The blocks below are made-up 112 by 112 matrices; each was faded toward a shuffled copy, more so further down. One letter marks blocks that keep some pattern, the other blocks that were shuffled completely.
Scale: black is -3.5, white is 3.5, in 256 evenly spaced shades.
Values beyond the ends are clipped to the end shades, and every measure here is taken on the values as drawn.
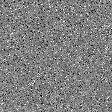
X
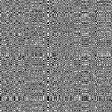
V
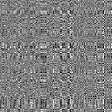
V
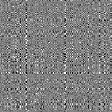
V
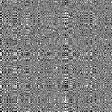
V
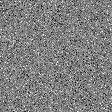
X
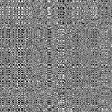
V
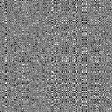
V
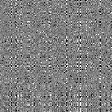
V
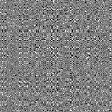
V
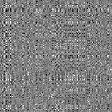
V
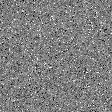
X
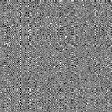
V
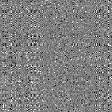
V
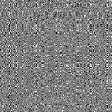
V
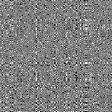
V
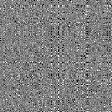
V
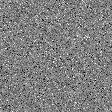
X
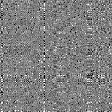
V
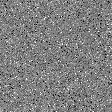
X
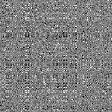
V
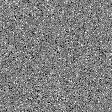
X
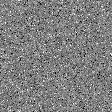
X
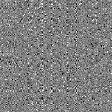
V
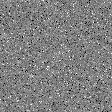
X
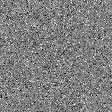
X
